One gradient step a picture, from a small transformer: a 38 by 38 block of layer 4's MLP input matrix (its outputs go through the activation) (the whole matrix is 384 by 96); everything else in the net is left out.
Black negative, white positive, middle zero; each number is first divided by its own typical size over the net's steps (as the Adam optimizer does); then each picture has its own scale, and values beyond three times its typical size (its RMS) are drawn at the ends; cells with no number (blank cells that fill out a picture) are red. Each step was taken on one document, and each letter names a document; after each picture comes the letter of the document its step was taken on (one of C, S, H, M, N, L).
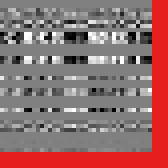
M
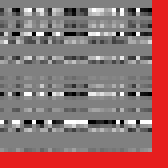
M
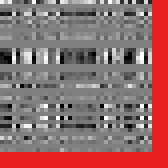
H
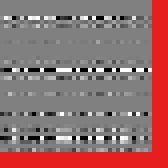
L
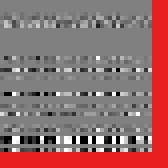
L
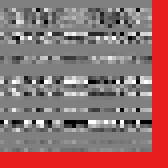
M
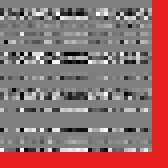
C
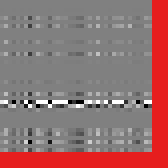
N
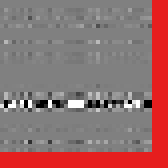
N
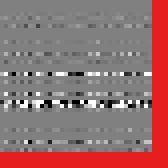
N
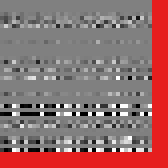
L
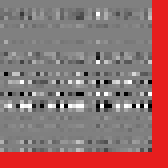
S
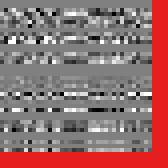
M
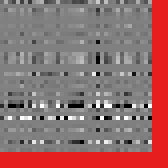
S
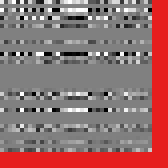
C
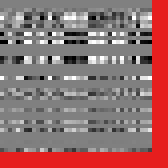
M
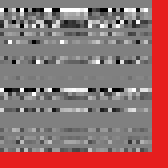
C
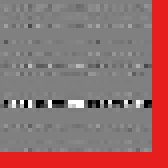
N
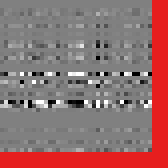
S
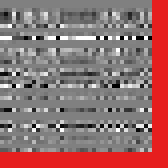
H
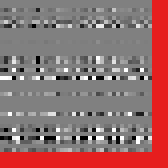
L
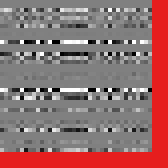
C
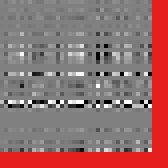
S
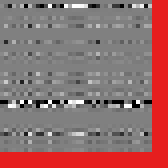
N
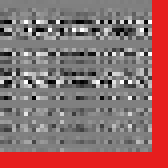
H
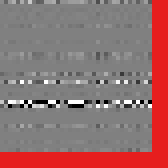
S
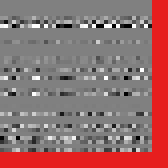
L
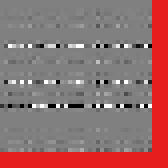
S
